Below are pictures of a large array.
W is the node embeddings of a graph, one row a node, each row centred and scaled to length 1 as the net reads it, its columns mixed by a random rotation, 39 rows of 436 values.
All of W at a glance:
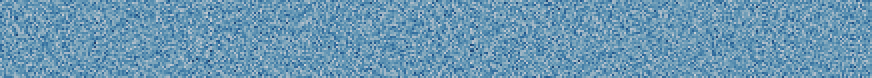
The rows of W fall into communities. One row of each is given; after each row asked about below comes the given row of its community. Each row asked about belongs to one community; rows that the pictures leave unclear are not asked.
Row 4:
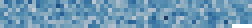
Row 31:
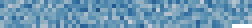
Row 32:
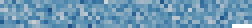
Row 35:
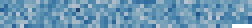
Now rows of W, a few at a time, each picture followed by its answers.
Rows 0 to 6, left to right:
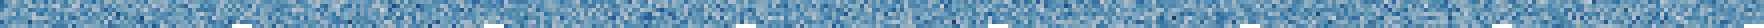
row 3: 31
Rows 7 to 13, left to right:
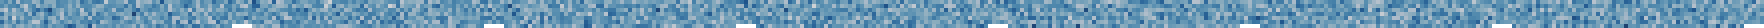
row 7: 32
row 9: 35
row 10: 31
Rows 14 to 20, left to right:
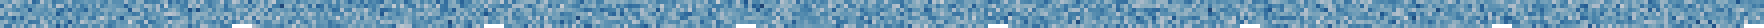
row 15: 31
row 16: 31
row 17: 35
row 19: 4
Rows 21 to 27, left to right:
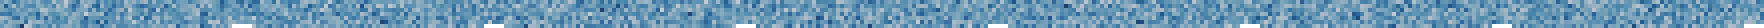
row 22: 4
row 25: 4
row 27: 4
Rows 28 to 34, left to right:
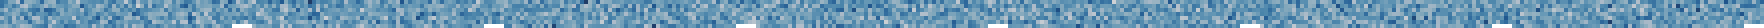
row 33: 4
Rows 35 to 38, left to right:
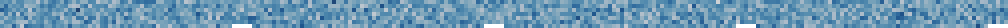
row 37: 31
